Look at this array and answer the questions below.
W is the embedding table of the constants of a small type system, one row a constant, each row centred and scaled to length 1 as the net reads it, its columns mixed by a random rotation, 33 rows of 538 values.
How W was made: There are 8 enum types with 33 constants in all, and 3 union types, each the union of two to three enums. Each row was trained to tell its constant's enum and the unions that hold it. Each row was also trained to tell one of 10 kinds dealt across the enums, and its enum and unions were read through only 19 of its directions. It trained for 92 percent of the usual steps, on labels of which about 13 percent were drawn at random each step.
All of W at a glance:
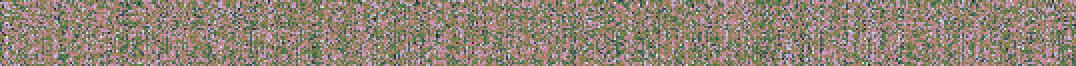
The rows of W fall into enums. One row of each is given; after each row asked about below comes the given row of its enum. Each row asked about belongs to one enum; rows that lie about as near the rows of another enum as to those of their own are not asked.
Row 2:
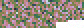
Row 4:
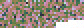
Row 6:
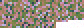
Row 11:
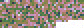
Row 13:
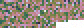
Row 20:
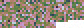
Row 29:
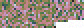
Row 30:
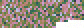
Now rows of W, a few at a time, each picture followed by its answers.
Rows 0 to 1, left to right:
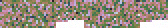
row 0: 6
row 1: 2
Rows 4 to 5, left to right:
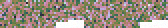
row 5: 30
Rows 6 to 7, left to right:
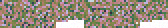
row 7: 2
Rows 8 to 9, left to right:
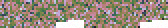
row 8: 4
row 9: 29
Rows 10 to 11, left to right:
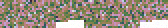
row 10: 20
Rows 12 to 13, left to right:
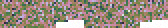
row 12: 30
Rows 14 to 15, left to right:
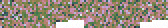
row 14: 4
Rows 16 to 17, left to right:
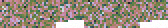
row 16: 20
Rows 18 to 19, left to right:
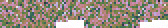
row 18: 11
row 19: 11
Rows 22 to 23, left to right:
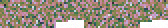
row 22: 6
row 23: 30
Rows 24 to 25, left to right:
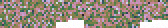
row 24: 30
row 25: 11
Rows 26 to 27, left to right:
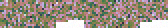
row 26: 11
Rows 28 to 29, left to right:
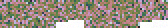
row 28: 20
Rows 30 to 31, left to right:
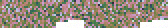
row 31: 4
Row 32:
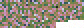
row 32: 20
